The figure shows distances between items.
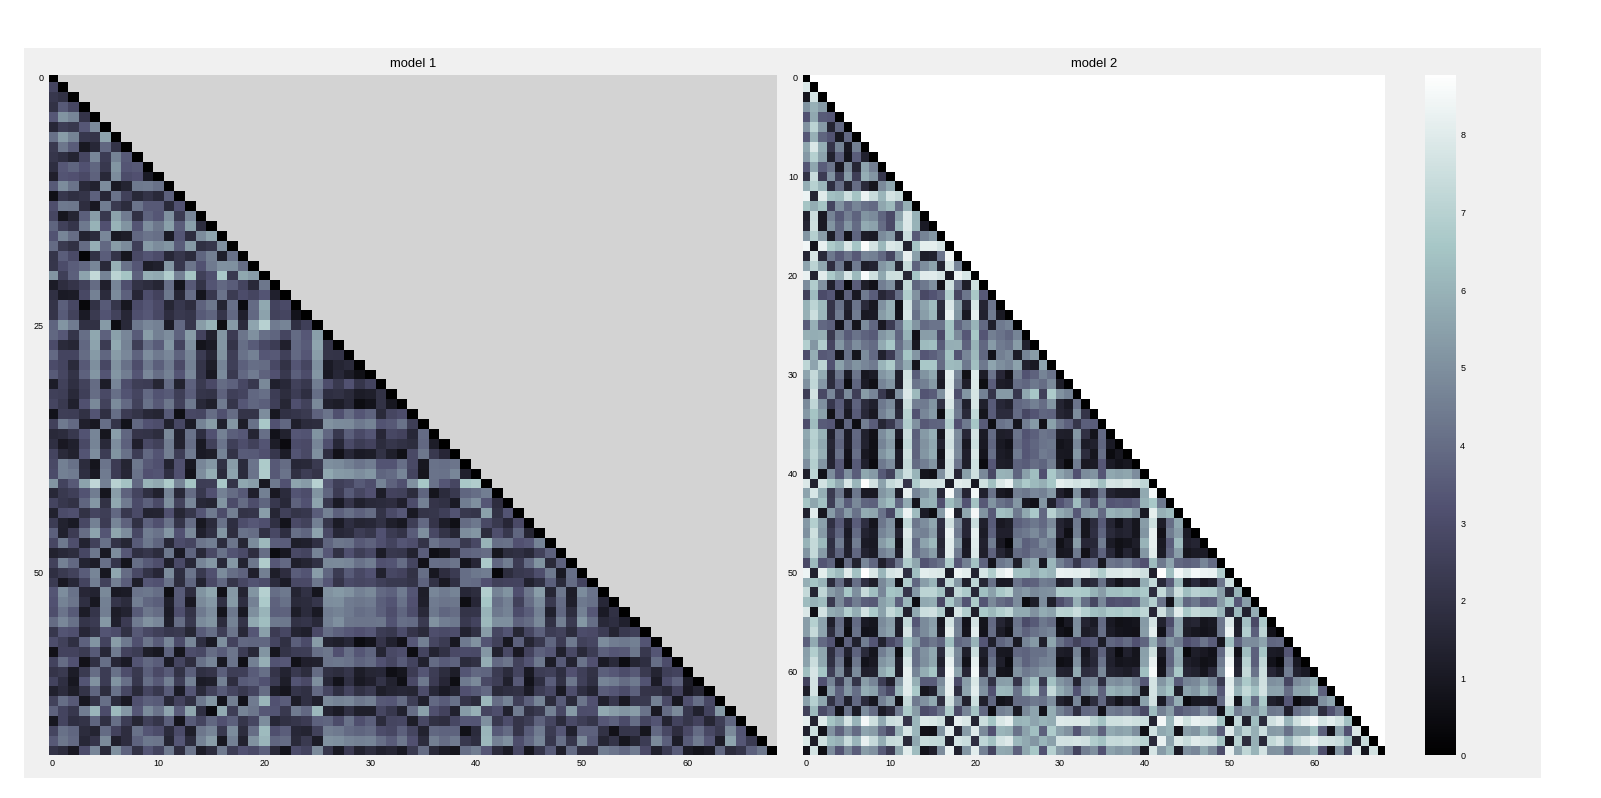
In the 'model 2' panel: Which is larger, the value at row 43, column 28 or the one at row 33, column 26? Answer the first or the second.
the first
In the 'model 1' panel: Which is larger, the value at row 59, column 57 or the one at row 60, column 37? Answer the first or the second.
the first
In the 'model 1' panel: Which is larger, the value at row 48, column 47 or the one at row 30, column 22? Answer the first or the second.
the first
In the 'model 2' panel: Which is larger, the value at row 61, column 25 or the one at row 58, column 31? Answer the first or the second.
the first
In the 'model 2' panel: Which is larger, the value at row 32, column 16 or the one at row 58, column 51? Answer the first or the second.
the first
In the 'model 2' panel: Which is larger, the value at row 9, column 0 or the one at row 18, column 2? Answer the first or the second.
the first
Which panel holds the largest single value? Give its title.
model 2
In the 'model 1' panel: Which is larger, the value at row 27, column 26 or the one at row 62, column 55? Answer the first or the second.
the second
